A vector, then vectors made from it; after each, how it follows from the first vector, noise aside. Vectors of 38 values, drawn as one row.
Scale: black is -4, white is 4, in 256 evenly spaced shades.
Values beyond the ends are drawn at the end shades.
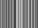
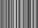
sign-scrambled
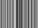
negated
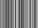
sign-scrambled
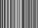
reversed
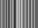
copied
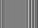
partly zeroed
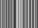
copied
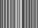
reversed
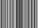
negated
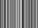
reversed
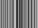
negated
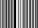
scaled up
